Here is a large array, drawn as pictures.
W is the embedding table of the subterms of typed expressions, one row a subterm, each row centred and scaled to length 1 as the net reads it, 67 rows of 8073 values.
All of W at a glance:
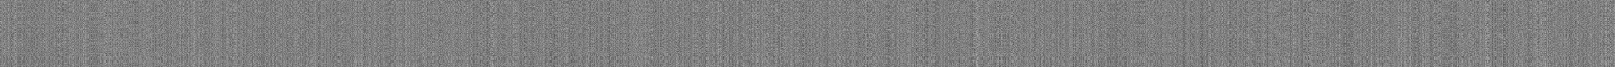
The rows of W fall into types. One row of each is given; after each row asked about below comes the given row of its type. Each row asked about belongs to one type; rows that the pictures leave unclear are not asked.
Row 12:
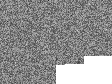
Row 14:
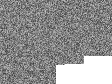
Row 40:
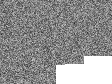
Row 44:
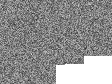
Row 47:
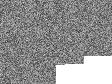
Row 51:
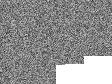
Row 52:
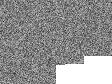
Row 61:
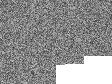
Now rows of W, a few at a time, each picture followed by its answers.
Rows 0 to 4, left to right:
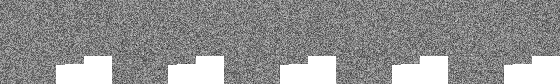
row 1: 47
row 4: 14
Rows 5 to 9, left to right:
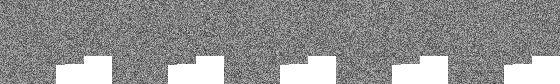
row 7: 40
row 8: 47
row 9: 14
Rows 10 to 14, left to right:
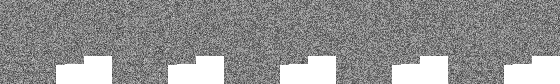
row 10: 14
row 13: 61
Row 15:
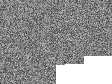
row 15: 12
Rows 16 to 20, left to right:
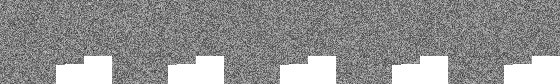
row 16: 44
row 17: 47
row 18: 44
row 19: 52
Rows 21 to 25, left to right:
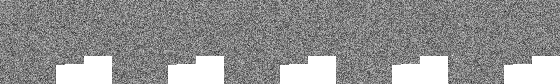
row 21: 14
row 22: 40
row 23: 52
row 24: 61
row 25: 51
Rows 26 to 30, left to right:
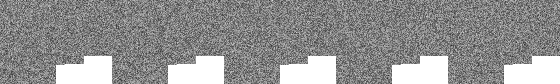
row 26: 12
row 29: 14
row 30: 40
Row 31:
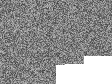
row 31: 47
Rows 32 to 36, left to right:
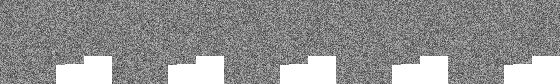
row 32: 40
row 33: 61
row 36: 52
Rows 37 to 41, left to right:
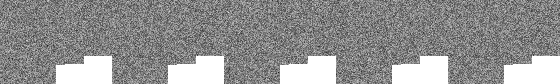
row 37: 44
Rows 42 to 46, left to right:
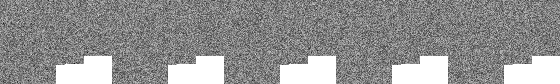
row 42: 47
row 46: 40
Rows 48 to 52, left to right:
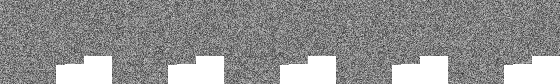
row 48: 14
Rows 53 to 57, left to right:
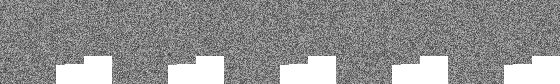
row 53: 12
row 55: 61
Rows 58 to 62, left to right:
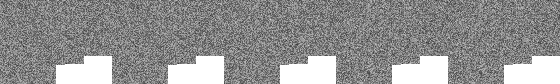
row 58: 44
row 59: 44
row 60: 61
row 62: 61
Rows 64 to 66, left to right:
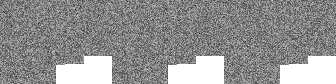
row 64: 40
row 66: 44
